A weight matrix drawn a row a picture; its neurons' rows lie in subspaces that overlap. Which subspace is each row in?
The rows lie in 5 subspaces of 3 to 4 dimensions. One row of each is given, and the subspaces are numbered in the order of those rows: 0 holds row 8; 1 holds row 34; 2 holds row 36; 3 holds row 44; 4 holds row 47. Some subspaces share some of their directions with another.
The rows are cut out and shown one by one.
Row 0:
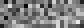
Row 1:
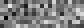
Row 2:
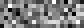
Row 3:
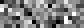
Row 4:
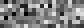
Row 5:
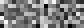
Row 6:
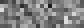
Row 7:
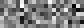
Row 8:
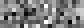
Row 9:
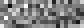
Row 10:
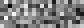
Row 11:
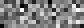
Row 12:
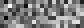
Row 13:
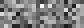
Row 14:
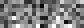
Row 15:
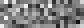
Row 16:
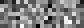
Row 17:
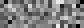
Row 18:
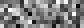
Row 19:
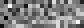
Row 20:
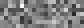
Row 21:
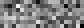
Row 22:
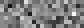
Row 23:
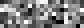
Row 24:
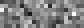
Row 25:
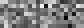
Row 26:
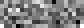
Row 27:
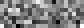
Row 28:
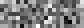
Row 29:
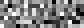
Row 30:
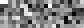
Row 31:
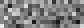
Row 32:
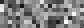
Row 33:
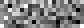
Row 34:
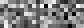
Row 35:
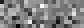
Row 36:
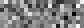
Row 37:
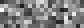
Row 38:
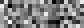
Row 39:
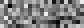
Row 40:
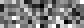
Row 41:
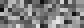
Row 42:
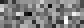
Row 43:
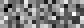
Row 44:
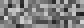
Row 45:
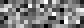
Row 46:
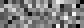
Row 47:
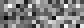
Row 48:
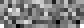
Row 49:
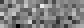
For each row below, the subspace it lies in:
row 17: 2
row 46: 2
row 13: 1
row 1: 0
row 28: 0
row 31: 3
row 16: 0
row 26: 4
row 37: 4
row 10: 0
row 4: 0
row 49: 1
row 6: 2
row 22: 4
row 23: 4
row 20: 3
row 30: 1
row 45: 4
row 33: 3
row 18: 2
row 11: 3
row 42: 3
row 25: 1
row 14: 1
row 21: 4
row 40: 1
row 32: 2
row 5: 1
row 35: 1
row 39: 2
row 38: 2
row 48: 4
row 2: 1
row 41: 1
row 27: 4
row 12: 4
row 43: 4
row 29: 0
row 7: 3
